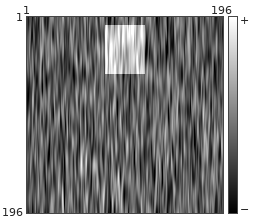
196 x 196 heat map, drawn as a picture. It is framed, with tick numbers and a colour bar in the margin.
Grain: streaks running down. Odd patch: higher, in the top middle. Ninth with the highest average: top middle. Slope: none.
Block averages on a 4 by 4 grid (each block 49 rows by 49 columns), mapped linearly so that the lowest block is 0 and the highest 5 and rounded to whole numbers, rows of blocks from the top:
1 5 4 1 / 0 2 2 1 / 1 1 2 1 / 1 2 1 1
